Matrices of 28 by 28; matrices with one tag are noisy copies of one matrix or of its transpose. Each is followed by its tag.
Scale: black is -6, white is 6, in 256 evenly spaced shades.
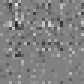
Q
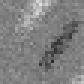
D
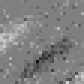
D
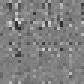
Q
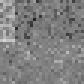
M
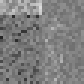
M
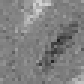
D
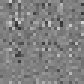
Q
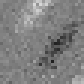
D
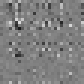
Q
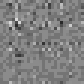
Q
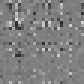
Q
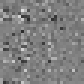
Q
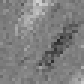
D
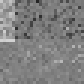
M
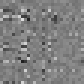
Q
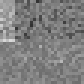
M
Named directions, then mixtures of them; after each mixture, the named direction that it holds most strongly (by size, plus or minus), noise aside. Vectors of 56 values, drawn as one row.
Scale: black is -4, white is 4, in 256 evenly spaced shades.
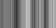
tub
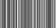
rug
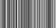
rug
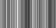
tub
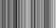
tub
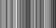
tub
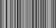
rug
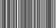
rug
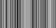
rug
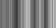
tub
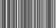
rug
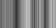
tub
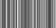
rug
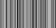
rug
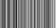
rug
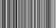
rug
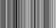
tub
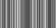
rug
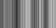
tub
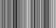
tub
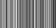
rug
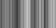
tub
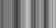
tub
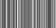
rug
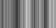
tub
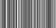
rug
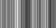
tub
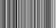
rug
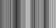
tub
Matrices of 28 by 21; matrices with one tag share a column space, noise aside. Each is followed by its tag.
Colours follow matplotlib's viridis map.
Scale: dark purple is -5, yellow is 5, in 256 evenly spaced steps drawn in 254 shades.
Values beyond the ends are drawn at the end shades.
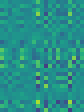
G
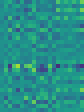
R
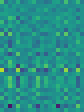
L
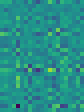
L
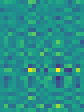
L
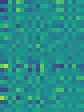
R
